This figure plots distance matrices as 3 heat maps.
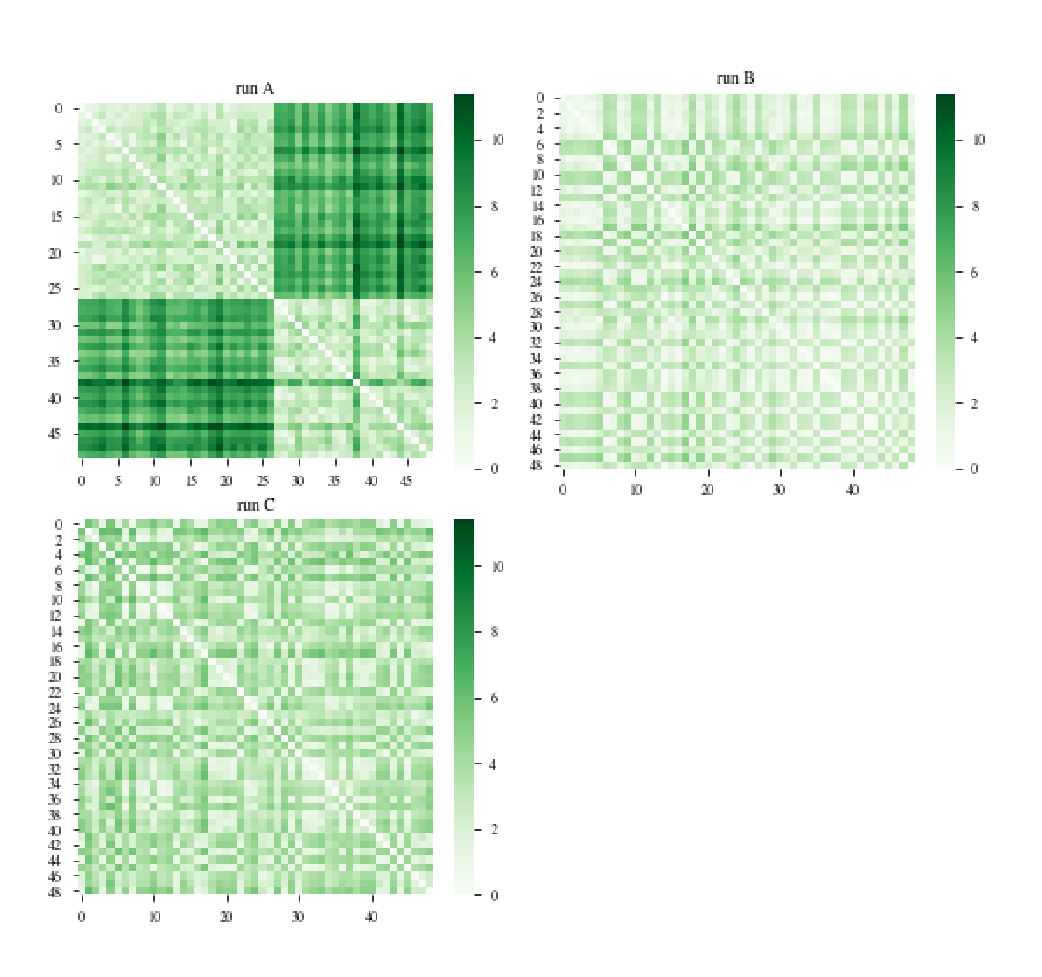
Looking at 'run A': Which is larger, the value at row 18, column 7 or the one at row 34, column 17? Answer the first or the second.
the second
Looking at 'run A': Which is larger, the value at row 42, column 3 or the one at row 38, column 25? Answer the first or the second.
the second
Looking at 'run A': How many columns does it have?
49
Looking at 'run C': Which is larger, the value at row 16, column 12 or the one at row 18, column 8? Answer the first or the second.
the first
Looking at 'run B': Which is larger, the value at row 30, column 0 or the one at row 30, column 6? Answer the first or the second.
the second
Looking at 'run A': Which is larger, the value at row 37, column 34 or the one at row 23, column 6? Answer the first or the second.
the second
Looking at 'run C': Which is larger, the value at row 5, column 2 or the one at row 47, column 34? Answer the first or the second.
the first
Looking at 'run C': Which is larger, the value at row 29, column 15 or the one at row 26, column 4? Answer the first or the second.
the second
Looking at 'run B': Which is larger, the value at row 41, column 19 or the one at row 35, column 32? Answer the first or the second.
the first
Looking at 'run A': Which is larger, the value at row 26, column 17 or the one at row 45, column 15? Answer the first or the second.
the second
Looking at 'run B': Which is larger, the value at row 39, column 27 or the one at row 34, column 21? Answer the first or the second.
the second
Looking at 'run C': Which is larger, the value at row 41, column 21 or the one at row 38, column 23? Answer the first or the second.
the first
